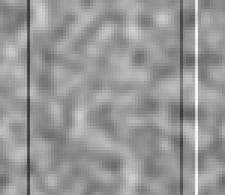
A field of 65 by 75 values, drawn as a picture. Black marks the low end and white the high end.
Overall the values sit about 60% of the way up the scale. Columns 10, 61 and 66 differ from the columns beside them. The distribution is heavy-tailed on both sides.
